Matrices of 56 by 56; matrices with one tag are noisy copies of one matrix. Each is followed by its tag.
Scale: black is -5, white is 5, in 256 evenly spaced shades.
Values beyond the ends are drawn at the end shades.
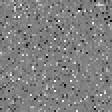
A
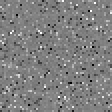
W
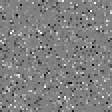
W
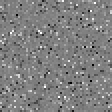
W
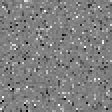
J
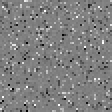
J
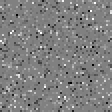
W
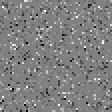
J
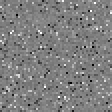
W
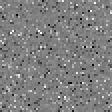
W
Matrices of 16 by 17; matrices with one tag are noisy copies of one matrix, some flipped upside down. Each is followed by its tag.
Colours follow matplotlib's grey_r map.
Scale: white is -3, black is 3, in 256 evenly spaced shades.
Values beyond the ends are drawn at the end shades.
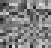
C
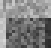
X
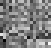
C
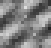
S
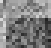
X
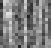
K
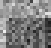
X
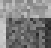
X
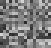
C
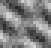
S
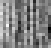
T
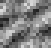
S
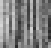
T
